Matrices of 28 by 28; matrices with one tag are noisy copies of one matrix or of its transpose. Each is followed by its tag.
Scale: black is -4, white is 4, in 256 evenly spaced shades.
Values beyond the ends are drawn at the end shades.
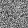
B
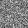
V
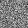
V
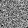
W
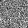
W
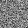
W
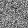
B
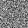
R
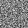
R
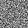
R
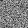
V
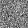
B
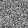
V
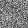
B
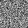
W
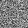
W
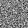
R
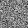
V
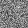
B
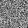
W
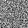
R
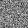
V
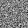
R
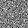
R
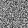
R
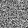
W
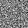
R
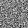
R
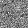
B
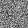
B
